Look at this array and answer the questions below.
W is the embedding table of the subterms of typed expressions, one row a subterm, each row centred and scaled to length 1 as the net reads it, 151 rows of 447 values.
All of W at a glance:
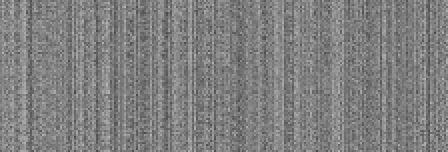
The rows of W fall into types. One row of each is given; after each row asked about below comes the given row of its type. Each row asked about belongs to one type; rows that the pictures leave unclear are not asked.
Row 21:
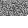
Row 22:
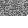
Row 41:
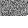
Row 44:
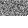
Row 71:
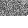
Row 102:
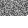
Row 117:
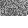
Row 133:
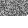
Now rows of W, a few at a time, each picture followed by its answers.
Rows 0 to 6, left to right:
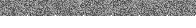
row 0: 102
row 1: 133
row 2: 71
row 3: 41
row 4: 117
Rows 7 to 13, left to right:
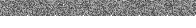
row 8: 117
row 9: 41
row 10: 133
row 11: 133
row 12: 102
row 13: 102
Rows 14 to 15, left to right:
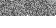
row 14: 102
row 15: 71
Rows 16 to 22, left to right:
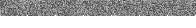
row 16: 117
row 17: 21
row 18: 41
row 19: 44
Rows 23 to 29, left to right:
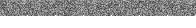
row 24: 71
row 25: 41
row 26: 22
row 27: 41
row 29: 22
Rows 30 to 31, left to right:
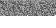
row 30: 44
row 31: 21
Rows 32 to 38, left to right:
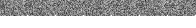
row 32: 102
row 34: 41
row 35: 22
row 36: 22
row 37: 71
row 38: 133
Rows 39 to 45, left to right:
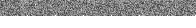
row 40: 133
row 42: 21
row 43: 21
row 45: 133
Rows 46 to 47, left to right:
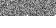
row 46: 133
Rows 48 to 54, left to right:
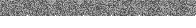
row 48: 21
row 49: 71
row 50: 71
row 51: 22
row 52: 133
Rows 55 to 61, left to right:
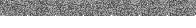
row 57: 22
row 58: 21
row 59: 22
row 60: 117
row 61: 117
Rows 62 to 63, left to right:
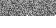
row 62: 21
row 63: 133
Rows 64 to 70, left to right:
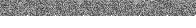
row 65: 117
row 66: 71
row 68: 71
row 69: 133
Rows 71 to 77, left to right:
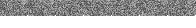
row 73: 21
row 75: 22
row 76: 71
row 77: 22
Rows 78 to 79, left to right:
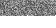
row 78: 102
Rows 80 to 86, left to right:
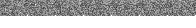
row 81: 41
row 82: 102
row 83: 22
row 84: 22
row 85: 41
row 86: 102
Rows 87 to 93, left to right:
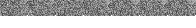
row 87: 41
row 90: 71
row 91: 71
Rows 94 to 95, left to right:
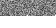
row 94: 21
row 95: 133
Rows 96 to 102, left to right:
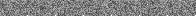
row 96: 41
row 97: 22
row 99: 22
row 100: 44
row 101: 117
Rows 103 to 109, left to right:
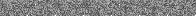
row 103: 21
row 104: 133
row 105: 41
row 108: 102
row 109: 133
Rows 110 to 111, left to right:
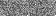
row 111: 117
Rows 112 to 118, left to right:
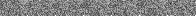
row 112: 71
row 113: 71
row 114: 71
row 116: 102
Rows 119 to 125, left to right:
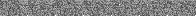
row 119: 71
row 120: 22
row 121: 117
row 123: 41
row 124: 21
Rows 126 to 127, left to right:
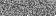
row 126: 44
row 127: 117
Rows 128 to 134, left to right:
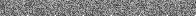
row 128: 102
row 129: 117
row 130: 21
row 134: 21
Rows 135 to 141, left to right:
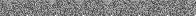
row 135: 21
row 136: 71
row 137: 117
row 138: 71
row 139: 117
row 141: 22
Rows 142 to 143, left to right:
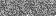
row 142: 133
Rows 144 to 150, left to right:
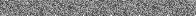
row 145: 102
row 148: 102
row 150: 117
